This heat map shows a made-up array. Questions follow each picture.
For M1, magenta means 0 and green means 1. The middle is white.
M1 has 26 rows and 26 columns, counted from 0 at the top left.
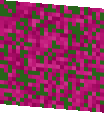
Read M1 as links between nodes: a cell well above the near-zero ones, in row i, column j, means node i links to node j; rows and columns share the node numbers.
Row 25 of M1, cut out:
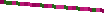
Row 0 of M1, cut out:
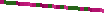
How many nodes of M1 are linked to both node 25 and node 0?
3
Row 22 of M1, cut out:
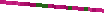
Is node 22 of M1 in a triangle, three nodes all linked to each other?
yes
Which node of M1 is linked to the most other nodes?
node 17
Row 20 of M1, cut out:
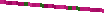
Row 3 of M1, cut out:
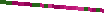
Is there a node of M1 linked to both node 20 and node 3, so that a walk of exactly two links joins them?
no
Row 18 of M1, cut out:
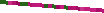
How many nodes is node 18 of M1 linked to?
7
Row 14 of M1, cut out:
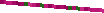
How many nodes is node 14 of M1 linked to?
4
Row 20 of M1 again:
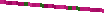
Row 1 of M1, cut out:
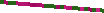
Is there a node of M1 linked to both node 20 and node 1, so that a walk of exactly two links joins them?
yes
